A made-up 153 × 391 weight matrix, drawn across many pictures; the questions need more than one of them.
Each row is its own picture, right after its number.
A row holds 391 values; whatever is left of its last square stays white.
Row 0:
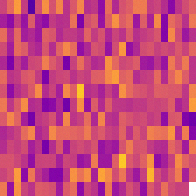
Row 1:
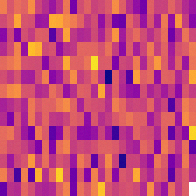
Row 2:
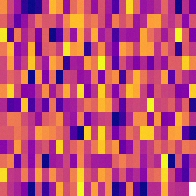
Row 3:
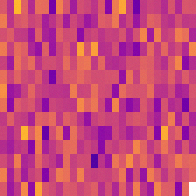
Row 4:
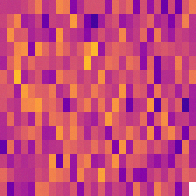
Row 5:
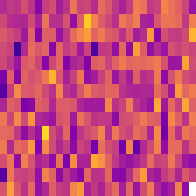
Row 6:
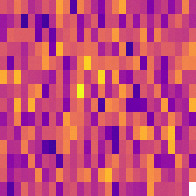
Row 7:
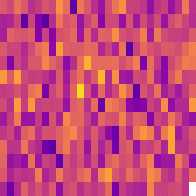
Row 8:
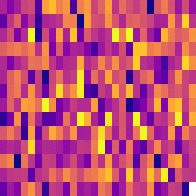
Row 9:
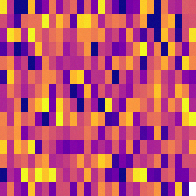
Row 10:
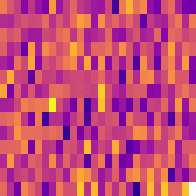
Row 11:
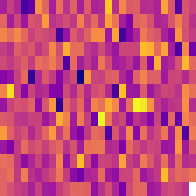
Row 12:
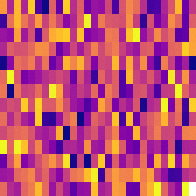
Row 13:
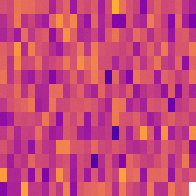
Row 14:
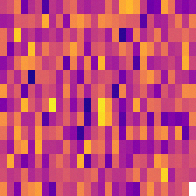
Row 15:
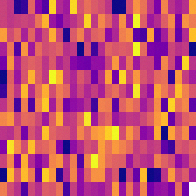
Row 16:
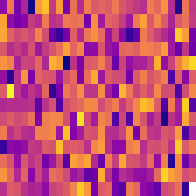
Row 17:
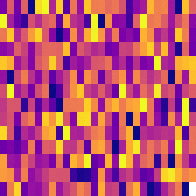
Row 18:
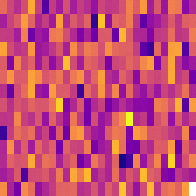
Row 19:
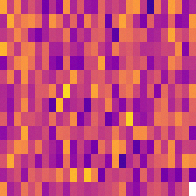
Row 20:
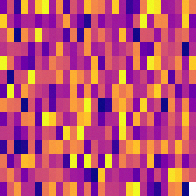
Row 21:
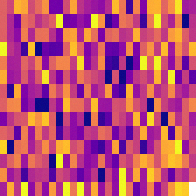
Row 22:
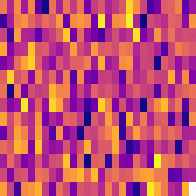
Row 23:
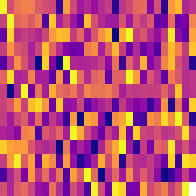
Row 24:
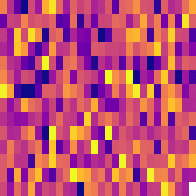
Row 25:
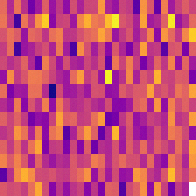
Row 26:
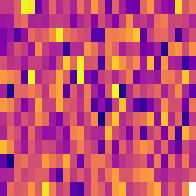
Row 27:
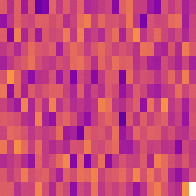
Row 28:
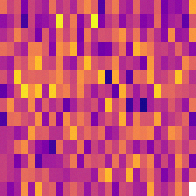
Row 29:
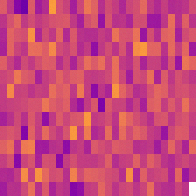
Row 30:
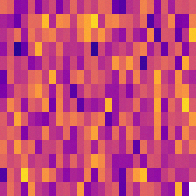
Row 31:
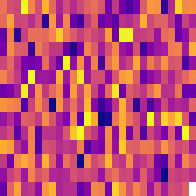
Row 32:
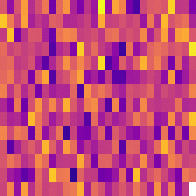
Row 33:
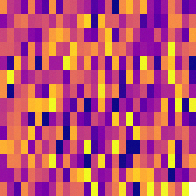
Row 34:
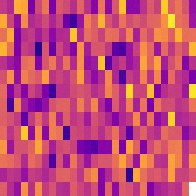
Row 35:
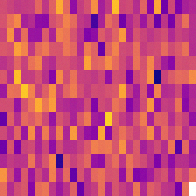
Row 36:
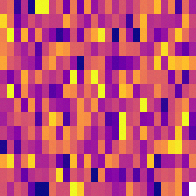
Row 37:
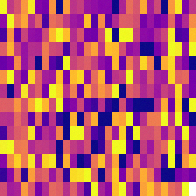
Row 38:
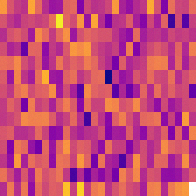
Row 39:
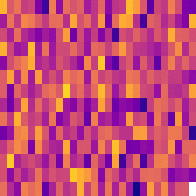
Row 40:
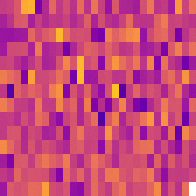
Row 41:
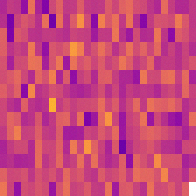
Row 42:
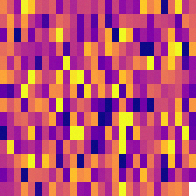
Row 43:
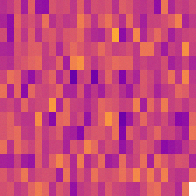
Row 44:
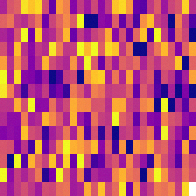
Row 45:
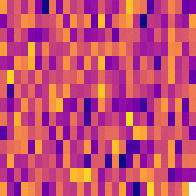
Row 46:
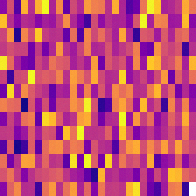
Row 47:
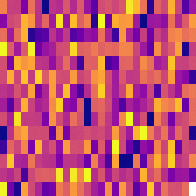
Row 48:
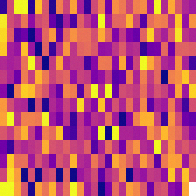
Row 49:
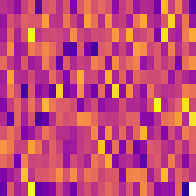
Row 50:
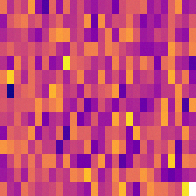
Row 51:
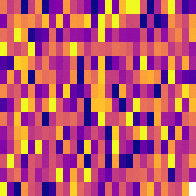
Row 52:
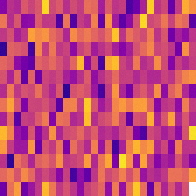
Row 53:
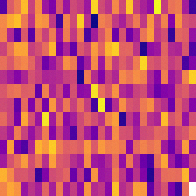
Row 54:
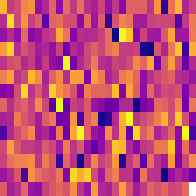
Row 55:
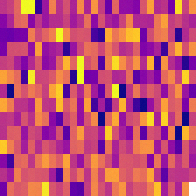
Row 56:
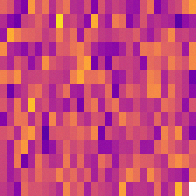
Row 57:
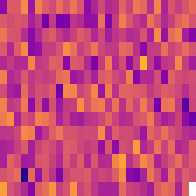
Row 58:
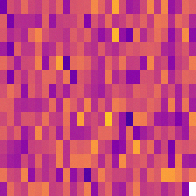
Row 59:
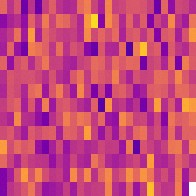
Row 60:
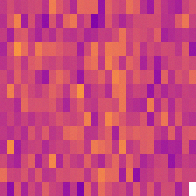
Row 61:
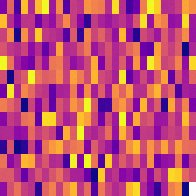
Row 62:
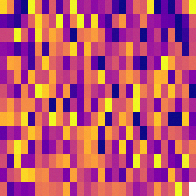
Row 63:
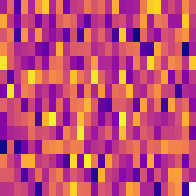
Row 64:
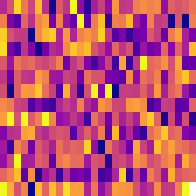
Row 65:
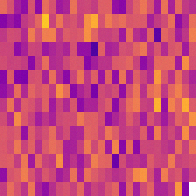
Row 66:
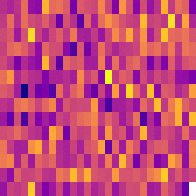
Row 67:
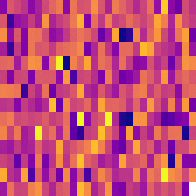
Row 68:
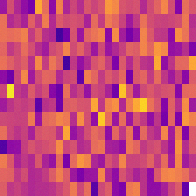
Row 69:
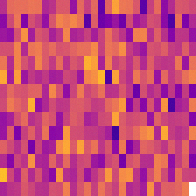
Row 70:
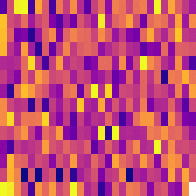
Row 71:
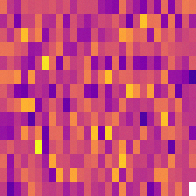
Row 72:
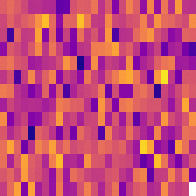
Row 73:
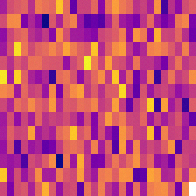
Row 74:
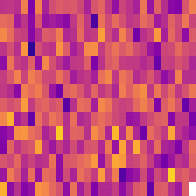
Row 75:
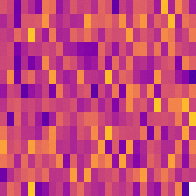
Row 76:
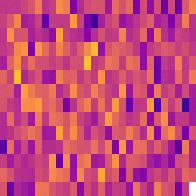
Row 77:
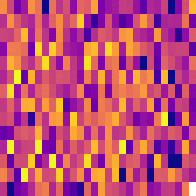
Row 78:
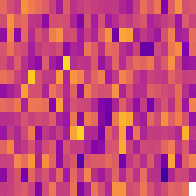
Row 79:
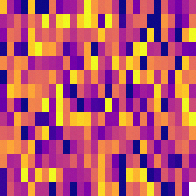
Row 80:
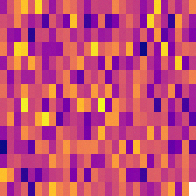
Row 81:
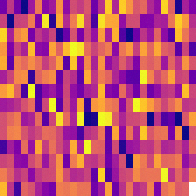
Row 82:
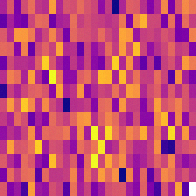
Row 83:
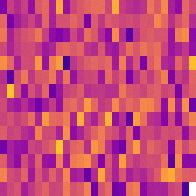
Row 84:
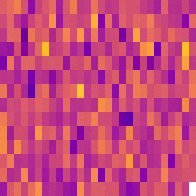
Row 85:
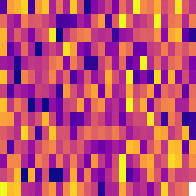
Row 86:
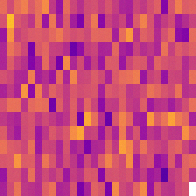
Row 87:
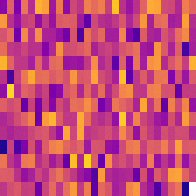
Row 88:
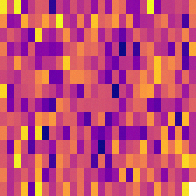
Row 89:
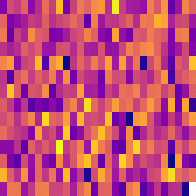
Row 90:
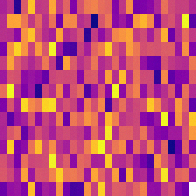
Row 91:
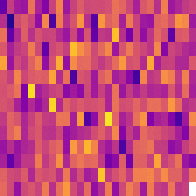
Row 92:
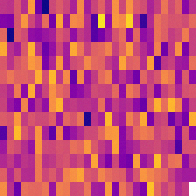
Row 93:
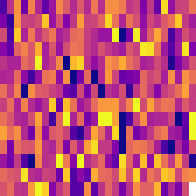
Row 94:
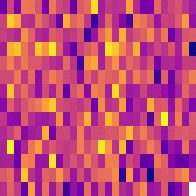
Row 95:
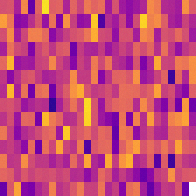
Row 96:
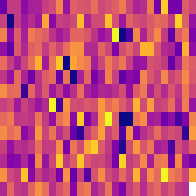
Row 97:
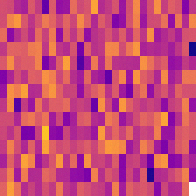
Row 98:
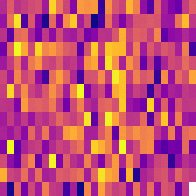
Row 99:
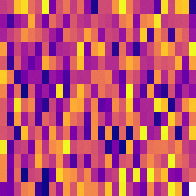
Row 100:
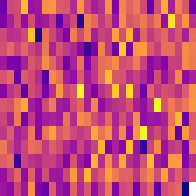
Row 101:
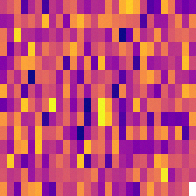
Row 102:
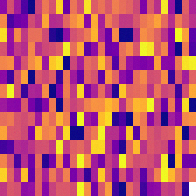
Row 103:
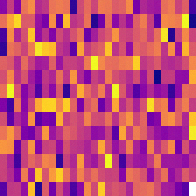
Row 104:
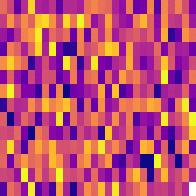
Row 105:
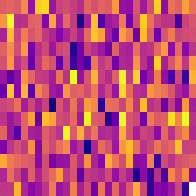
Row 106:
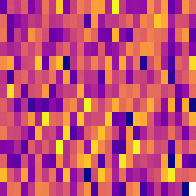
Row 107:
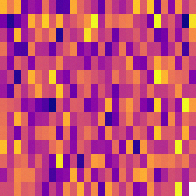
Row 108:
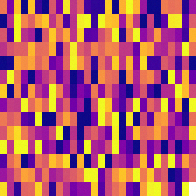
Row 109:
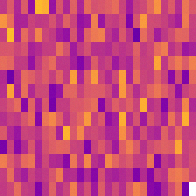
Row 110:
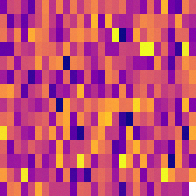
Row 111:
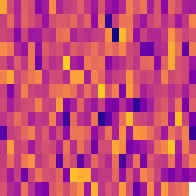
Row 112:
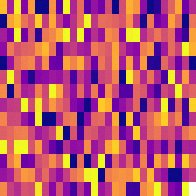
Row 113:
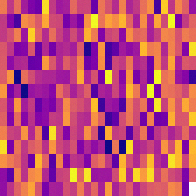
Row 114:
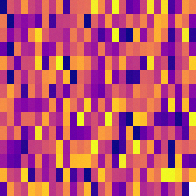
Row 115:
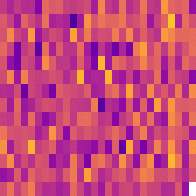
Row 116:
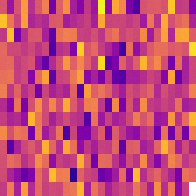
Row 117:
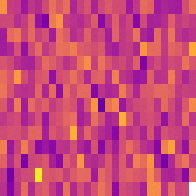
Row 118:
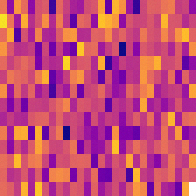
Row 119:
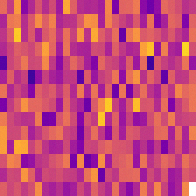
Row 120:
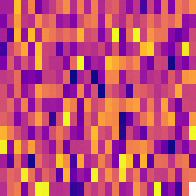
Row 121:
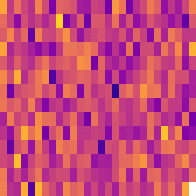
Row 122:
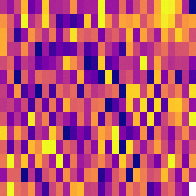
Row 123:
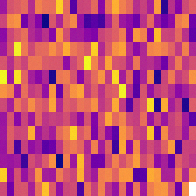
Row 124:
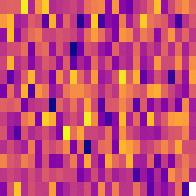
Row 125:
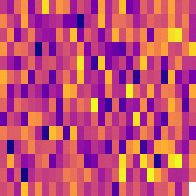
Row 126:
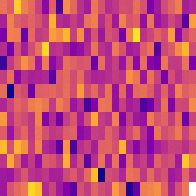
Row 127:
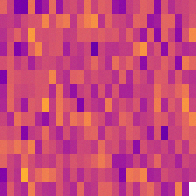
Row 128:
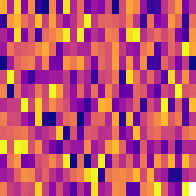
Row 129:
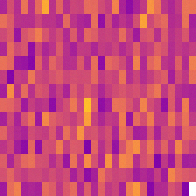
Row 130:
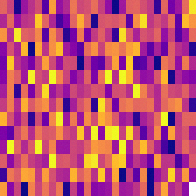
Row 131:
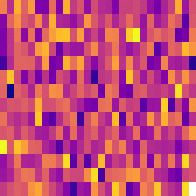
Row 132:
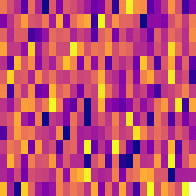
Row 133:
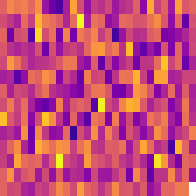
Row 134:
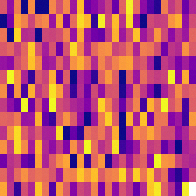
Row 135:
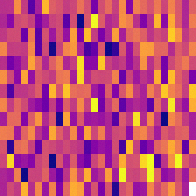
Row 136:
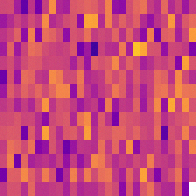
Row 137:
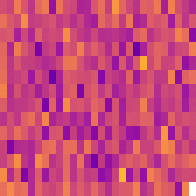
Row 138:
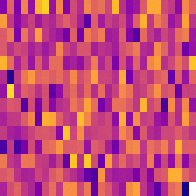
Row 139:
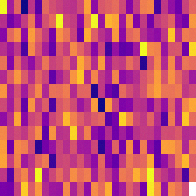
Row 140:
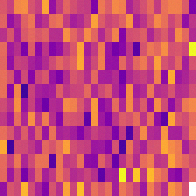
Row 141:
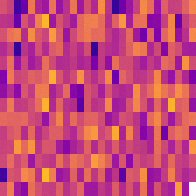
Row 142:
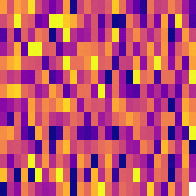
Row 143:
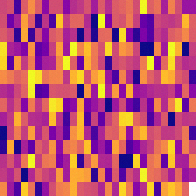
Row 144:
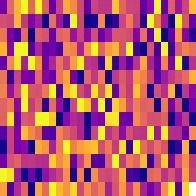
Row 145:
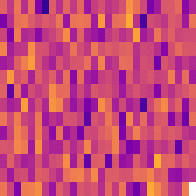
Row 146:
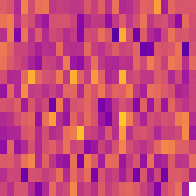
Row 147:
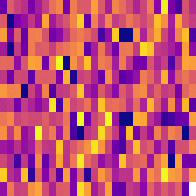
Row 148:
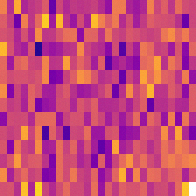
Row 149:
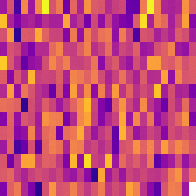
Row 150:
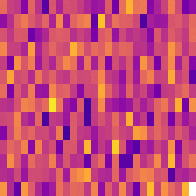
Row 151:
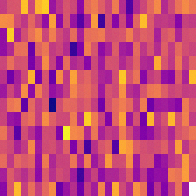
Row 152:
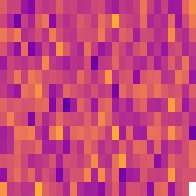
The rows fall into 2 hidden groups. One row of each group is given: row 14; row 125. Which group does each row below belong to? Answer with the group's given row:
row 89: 14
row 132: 14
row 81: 14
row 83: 14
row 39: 14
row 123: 125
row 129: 14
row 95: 14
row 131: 14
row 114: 14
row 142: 125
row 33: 14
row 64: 125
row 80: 125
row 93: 14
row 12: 14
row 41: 14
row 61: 14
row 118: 125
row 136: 125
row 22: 14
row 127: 125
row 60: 125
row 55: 14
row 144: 125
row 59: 125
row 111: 14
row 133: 125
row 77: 125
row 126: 14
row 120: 14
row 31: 14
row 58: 14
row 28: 125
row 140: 125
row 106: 14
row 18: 14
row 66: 125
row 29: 125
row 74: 125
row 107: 125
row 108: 14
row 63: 14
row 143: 14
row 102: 14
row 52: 14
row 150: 14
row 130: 125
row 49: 125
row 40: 14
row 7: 125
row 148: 125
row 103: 125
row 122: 125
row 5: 125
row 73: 125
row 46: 14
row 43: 14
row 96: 14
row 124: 14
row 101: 14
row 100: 125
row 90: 125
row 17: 14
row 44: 125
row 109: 14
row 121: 125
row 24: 125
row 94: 125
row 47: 14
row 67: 14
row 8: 125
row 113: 125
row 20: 14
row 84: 14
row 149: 14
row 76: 125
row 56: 125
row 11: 14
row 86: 14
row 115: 125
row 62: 125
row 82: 125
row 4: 125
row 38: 125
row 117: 125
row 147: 14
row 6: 125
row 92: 14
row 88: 125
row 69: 125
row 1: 125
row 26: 14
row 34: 125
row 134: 14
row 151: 14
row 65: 125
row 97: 125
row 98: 125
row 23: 14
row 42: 14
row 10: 14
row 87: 14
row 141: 125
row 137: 125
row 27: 14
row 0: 125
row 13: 125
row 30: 125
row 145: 14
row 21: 125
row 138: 14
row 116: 125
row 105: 14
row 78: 14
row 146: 14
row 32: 125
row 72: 125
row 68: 14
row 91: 14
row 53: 125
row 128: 14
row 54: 14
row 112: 14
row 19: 14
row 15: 125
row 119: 14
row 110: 14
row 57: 125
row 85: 125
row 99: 125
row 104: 125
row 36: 14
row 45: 14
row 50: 14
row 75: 125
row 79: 125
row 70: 125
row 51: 14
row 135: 125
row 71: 125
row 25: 125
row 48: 125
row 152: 125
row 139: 125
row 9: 125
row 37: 14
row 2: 14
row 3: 125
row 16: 14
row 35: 125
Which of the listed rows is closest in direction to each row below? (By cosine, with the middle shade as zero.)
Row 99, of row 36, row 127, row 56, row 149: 56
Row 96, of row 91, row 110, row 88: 110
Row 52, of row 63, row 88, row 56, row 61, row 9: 61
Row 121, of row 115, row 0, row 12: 0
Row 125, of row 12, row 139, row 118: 118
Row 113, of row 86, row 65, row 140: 140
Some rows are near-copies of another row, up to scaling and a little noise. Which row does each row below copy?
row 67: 147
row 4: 76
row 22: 145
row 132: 150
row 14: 101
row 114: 58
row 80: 144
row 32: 116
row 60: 98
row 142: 1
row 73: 123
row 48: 70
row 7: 6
